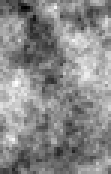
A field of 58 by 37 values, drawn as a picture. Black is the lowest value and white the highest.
The histogram is bell-shaped. There are no regular stripes. There is no overall slope.
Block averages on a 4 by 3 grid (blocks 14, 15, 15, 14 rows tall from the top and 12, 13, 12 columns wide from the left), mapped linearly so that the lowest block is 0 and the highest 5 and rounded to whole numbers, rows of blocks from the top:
022 / 215 / 412 / 101
